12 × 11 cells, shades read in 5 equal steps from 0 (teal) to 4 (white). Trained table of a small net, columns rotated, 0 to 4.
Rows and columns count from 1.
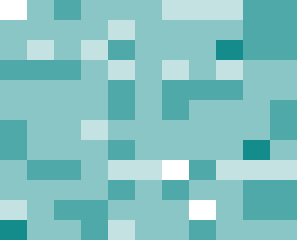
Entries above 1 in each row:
8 9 7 8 7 8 9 8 8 7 7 8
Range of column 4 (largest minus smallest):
2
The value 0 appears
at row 3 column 9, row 8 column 10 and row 12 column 1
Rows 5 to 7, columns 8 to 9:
1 1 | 2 2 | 2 2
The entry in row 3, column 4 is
3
